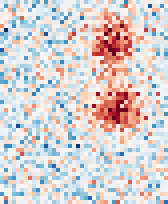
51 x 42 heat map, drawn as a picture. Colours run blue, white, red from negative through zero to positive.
Mirror symmetry: none. Bumps: two. Odd rows or columns: none. Ninth with the highest average: middle right.
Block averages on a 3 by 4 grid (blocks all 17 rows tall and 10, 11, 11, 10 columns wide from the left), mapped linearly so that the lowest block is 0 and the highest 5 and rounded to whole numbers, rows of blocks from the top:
0 0 5 1 / 0 1 5 2 / 0 0 1 1
